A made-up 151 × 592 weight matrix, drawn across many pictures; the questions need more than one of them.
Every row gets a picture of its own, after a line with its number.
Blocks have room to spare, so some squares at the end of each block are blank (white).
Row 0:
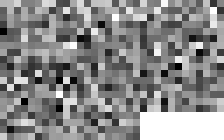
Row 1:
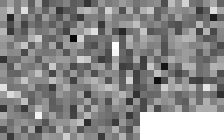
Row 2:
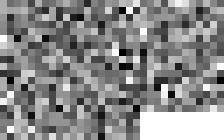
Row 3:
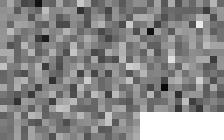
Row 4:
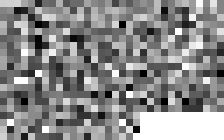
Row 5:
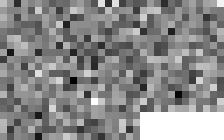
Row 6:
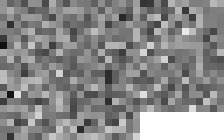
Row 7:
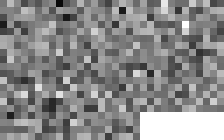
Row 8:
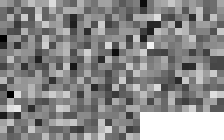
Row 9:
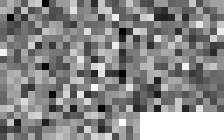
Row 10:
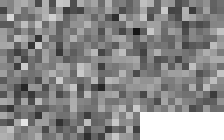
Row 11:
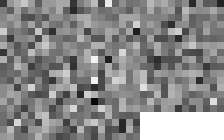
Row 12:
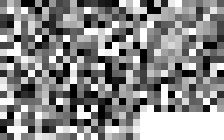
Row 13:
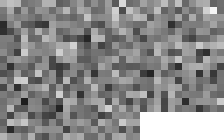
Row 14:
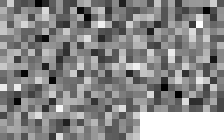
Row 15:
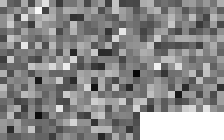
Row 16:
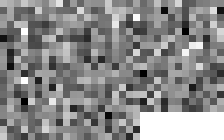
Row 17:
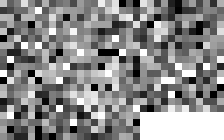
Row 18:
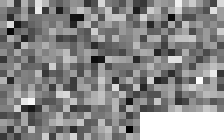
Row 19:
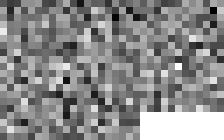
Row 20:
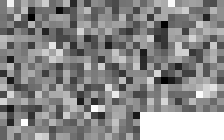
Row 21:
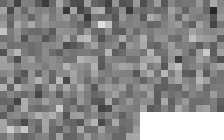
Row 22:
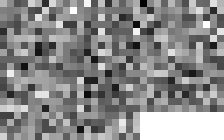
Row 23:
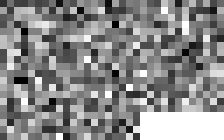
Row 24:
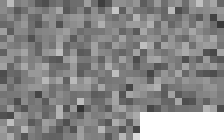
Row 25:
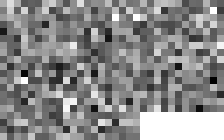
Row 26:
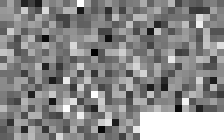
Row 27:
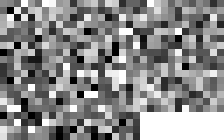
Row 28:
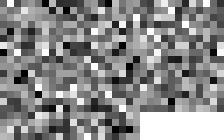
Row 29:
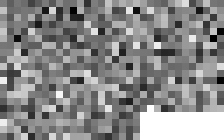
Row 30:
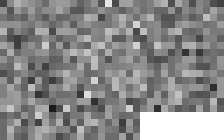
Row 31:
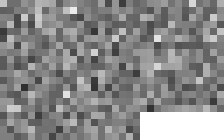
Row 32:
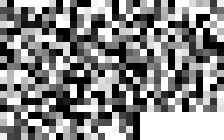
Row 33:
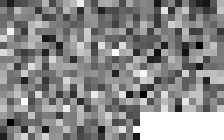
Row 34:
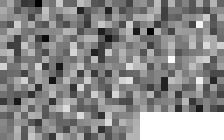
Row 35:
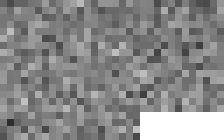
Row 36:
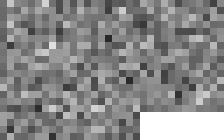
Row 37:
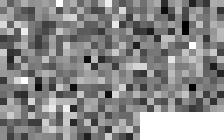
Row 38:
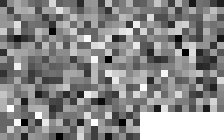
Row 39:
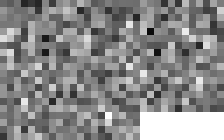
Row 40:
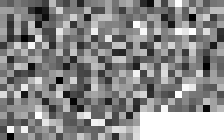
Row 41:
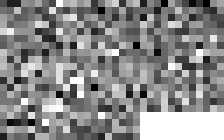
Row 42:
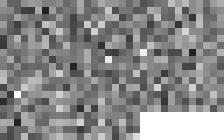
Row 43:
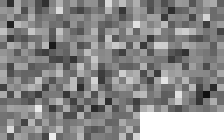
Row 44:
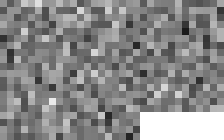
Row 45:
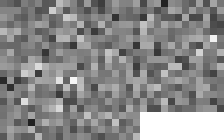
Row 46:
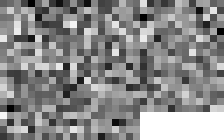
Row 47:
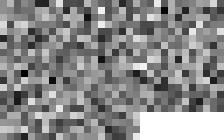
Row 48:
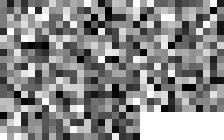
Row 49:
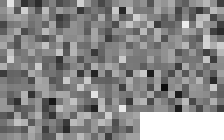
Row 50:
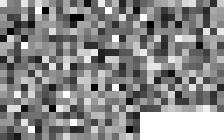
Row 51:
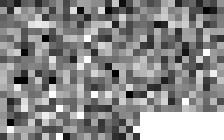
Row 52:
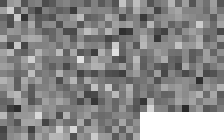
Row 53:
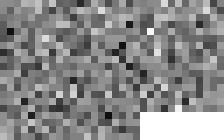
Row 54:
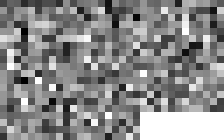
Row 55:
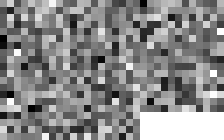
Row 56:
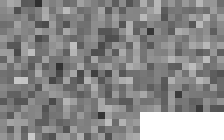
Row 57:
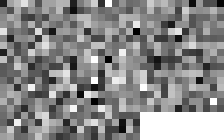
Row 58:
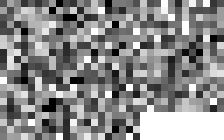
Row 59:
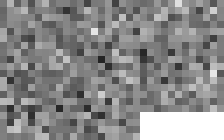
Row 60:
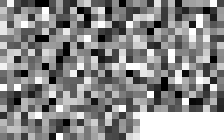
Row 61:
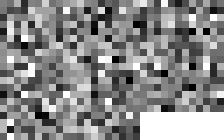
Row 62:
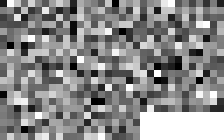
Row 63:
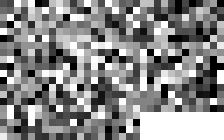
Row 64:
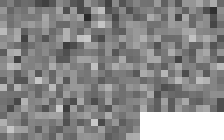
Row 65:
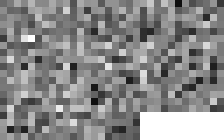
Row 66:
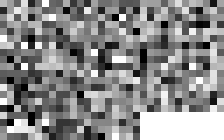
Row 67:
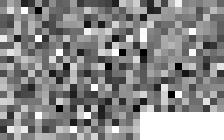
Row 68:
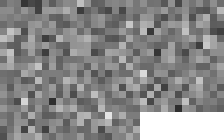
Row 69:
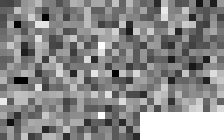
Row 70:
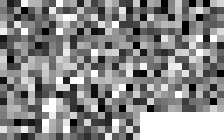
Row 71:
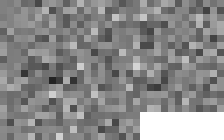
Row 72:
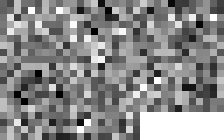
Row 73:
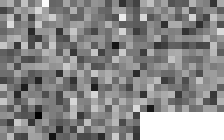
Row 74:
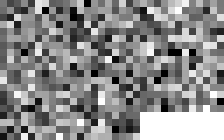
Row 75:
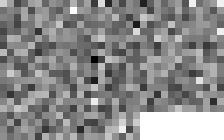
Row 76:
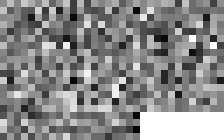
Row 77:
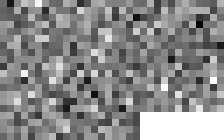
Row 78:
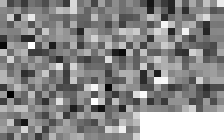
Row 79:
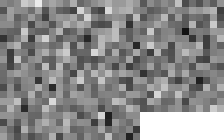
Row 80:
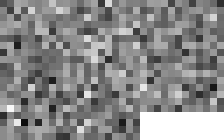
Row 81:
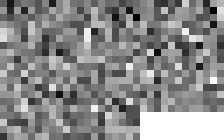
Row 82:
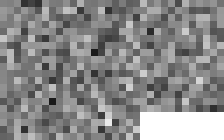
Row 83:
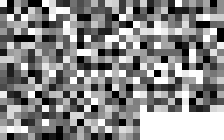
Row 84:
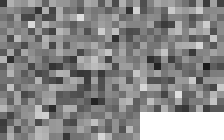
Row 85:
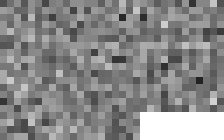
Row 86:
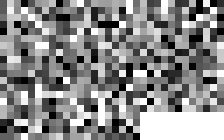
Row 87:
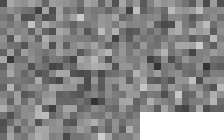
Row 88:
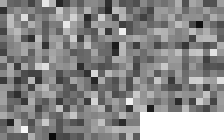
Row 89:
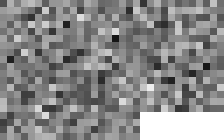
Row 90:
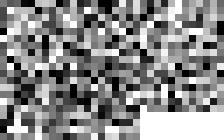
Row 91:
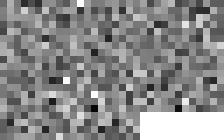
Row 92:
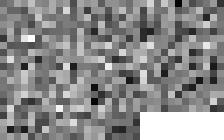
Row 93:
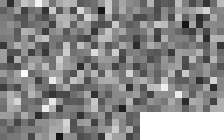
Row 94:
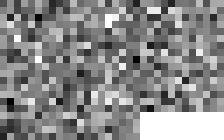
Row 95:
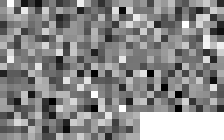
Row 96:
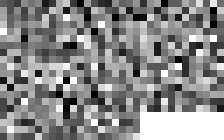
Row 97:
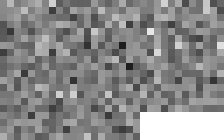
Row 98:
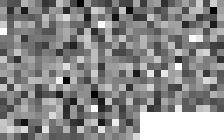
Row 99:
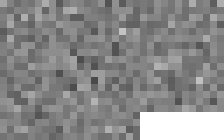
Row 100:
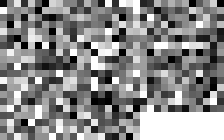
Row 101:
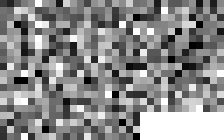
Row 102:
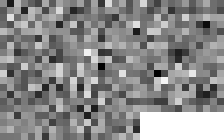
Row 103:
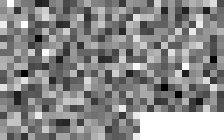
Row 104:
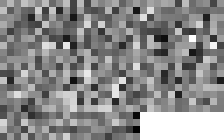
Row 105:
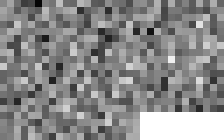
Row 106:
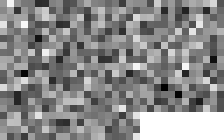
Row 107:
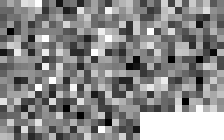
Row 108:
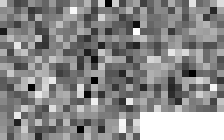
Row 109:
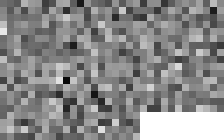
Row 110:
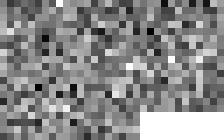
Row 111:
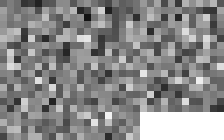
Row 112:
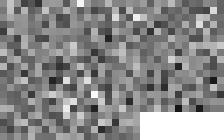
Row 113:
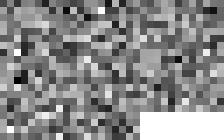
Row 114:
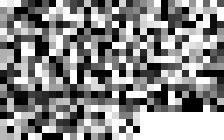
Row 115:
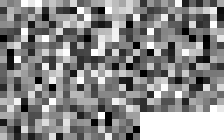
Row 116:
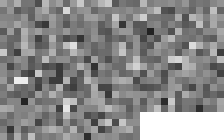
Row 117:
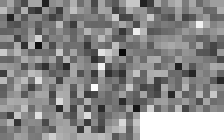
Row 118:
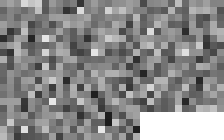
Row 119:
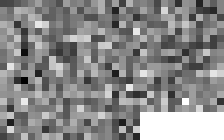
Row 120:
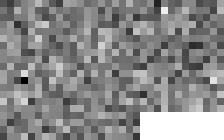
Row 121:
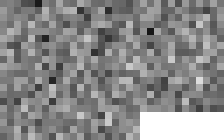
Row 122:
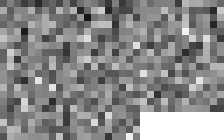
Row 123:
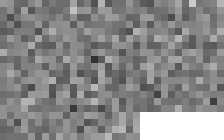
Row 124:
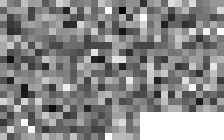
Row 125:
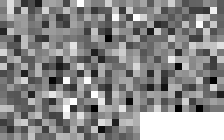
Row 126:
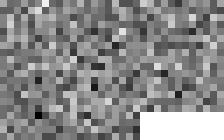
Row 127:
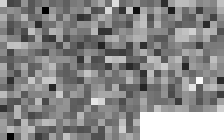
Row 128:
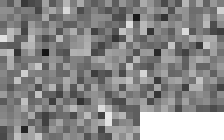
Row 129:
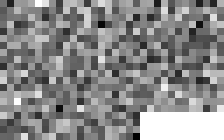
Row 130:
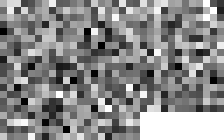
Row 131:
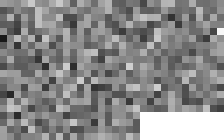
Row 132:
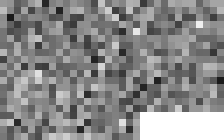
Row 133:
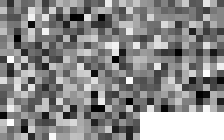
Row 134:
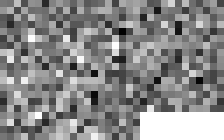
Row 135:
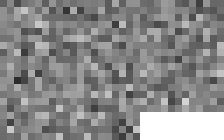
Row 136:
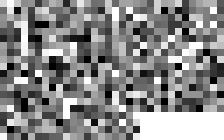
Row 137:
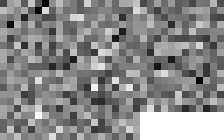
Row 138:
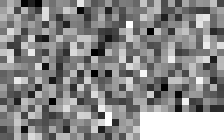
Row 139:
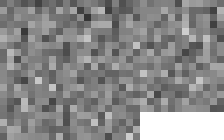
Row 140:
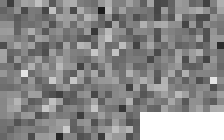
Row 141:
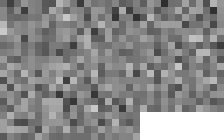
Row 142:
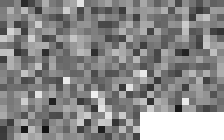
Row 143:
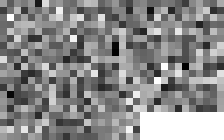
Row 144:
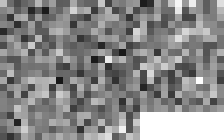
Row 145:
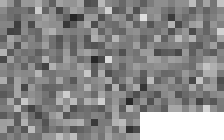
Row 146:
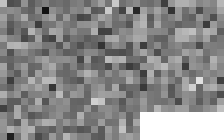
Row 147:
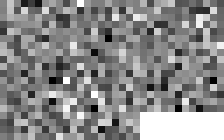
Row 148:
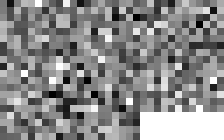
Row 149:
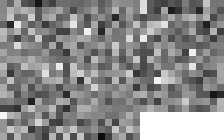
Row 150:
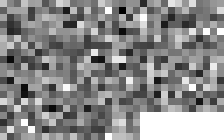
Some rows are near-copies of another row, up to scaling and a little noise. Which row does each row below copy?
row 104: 76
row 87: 84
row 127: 146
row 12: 67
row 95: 49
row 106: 103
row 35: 33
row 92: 65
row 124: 150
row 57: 11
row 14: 60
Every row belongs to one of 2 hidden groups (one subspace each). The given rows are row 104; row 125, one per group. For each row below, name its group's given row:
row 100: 104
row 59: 104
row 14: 125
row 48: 104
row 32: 125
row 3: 125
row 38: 104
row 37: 125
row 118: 125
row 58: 125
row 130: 125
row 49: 125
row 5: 104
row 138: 125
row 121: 125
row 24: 125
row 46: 104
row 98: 125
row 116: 125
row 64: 125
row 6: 104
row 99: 104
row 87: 104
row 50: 104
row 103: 125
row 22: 104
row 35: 125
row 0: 125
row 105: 125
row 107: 125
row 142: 125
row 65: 104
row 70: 125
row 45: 125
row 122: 125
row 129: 125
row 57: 104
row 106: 125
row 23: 125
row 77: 125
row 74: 104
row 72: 104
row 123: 104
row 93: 125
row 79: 125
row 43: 104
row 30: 104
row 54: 125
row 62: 104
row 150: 104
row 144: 104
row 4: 125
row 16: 125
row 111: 125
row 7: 125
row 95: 125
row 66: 104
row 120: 125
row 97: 125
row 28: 125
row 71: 125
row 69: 125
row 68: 125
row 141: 125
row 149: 104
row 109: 125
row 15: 104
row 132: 104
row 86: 125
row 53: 125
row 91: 125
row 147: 125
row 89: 104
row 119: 125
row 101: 125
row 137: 104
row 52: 104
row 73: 104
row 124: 104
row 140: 125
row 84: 104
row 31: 104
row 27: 104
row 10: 104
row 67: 104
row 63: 104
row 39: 125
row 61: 104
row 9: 104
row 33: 125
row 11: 104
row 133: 104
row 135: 125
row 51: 125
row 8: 104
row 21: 125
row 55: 104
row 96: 125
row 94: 104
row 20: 104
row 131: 104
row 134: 104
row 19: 125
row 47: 125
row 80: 104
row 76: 104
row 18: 104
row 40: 104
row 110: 125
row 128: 125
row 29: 104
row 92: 104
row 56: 125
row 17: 104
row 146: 104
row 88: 104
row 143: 104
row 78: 104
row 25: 125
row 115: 125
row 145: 104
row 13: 125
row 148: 125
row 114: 125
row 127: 104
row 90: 104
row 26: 125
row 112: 125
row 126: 104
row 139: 125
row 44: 125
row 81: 125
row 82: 125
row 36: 104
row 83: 104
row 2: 104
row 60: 125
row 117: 104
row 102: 104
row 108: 104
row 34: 125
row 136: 125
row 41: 125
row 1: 104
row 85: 104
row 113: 125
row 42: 104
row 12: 104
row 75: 104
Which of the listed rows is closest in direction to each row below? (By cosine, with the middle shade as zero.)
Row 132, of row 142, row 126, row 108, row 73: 108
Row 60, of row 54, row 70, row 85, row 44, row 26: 26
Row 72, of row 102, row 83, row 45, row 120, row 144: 102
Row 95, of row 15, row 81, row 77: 15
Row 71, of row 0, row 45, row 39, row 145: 0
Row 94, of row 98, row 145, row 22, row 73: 73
